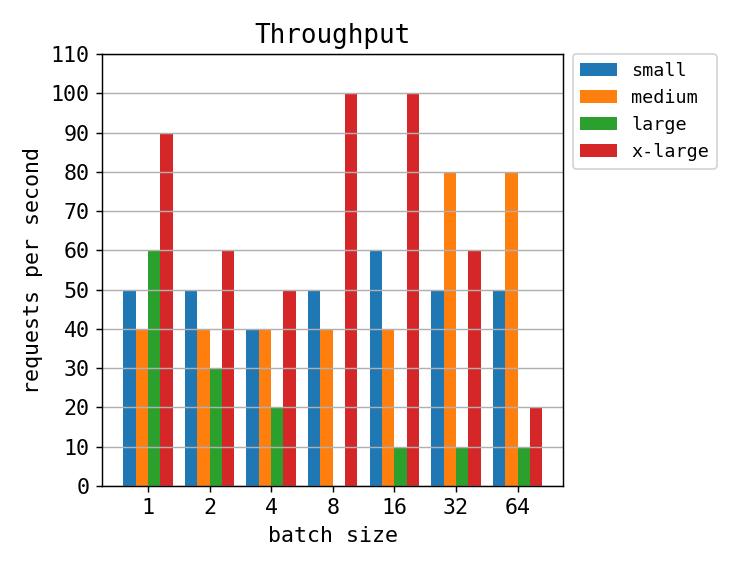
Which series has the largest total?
x-large
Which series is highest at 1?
x-large
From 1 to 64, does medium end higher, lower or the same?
higher
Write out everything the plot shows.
Title: Throughput
x-axis: batch size, ticks 1 2 4 8 16 32 64
y-axis: requests per second, ticks 0 10 20 30 40 50 60 70 80 90 100 110
Legend: small, medium, large, x-large
Values:
small: 50 50 40 50 60 50 50
medium: 40 40 40 40 40 80 80
large: 60 30 20 0 10 10 10
x-large: 90 60 50 100 100 60 20
